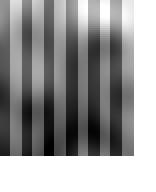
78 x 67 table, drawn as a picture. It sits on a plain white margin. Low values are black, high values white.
Slope: up to the top. Lone odd cells: none. Ninth with the highest average: top right. Stripes: upright, repeating 6 times. Ninth with the lowest average: bottom middle.
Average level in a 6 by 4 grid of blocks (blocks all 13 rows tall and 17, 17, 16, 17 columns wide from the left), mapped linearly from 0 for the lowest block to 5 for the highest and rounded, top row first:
3 3 4 5 | 2 2 2 3 | 2 2 1 2 | 1 2 1 2 | 1 1 0 2 | 1 0 0 1
